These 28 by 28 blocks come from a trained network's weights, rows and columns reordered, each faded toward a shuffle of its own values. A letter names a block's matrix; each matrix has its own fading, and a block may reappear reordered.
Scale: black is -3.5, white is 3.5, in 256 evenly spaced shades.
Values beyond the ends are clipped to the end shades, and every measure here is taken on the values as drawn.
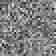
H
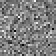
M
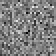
M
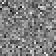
M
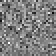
H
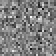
H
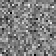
M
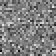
M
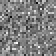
M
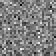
M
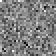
M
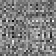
H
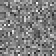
M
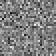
H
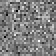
M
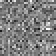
H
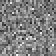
M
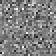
M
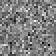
M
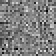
H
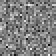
M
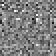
H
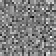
H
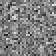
H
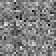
H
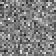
M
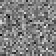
M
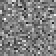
M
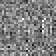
H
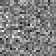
H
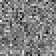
M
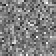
M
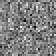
H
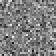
M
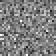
M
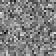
M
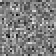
M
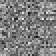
H
